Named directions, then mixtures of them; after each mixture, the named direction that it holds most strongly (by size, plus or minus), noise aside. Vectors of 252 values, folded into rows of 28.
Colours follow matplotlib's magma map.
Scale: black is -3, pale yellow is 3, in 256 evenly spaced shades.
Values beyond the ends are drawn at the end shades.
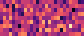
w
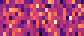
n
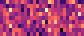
n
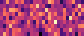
n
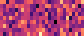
n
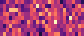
n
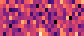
n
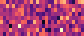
w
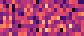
w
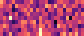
n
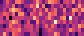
n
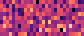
w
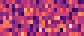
w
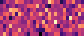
n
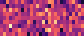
n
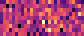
w
